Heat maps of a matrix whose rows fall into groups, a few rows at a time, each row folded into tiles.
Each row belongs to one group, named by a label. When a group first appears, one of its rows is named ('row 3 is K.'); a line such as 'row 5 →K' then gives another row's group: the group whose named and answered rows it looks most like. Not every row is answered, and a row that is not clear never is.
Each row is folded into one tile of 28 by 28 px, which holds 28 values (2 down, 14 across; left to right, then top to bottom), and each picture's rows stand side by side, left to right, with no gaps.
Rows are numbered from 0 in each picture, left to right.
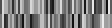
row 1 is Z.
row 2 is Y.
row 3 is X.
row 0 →Y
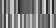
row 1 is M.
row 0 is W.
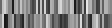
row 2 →Z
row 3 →Y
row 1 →W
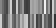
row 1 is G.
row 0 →M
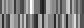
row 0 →Z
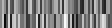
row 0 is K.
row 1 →K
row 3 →W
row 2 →M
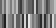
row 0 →G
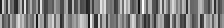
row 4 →W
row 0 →X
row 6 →Y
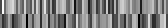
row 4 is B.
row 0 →B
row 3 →M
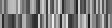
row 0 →B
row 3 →G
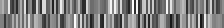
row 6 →Z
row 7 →K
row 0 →X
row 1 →M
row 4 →X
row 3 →Z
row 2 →Y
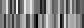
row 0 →G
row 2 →K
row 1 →X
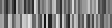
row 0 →M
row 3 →Z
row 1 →G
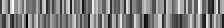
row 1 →M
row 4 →M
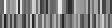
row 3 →W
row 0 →Y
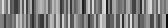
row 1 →B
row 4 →K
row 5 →B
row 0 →X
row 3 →X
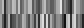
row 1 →K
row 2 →X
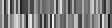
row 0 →K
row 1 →G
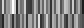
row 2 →W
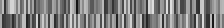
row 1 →K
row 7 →G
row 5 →Z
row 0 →B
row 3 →K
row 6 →X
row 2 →K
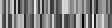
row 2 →B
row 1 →G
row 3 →K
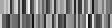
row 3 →Y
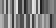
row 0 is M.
